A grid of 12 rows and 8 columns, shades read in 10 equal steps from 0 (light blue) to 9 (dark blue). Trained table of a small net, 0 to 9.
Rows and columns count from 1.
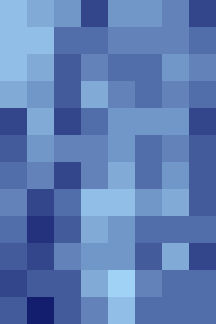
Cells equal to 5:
21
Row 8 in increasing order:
1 1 2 3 4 5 6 7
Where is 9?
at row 12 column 2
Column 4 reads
7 5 4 2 5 4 4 1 2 3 2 4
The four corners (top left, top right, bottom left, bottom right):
1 7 6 5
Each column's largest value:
7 9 7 7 5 6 5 7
